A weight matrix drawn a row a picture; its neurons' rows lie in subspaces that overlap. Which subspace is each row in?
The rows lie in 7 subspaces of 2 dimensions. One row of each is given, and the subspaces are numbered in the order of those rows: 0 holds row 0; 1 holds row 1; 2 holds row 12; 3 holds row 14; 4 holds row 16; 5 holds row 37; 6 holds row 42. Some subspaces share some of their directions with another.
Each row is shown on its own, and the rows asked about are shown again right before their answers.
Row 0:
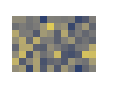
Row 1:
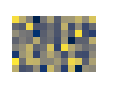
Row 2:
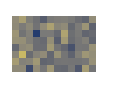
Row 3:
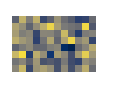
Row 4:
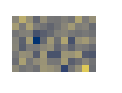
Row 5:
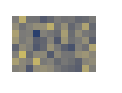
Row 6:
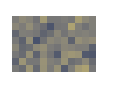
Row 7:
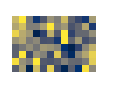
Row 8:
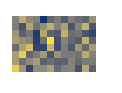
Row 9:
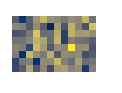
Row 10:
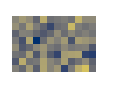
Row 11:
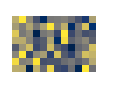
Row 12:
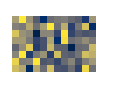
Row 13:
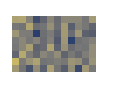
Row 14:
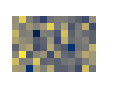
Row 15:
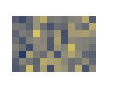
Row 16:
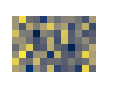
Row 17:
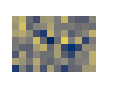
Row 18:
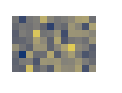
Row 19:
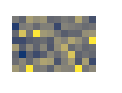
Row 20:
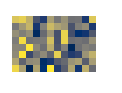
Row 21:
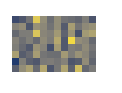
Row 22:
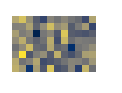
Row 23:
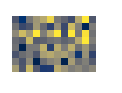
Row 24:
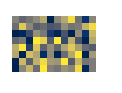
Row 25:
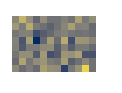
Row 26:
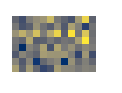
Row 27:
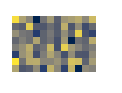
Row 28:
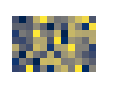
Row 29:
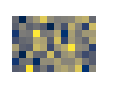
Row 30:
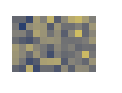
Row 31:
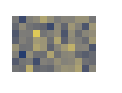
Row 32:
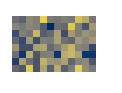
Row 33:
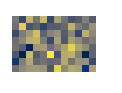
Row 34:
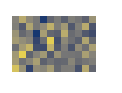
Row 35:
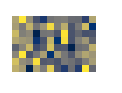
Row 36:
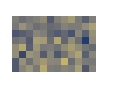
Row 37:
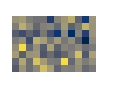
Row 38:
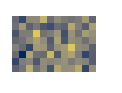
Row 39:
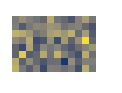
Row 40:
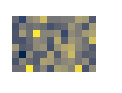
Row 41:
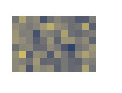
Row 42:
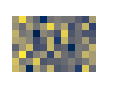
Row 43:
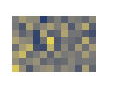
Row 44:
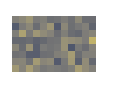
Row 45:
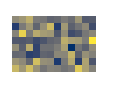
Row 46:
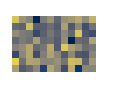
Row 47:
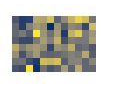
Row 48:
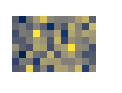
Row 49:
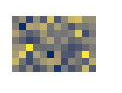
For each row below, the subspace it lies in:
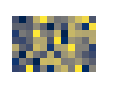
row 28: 4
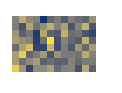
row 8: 6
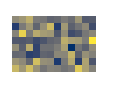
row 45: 2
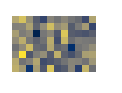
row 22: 3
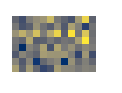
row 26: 5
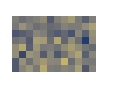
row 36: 5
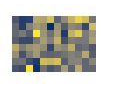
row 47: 4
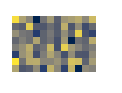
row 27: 1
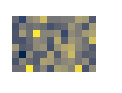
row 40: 2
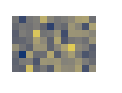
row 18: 1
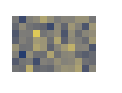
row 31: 3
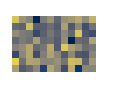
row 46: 1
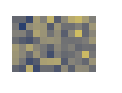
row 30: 4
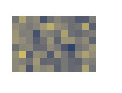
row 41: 1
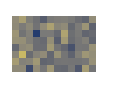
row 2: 2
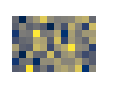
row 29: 3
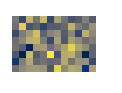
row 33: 4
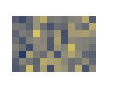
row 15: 3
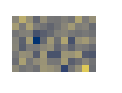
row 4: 0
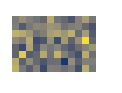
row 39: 5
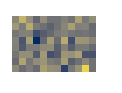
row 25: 0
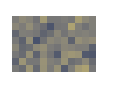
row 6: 0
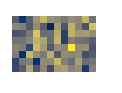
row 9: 2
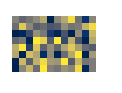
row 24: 5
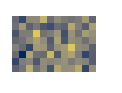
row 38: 4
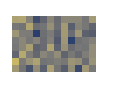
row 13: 1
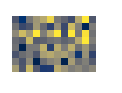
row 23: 5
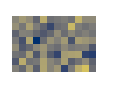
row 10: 0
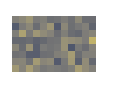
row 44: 2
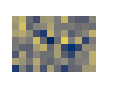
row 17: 6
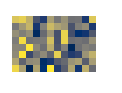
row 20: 3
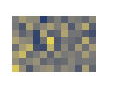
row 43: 6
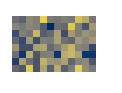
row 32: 0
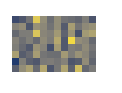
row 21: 1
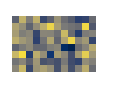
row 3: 1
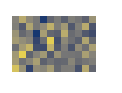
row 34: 6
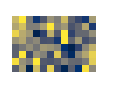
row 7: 6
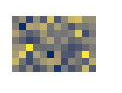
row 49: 4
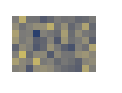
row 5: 3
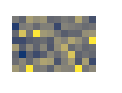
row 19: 2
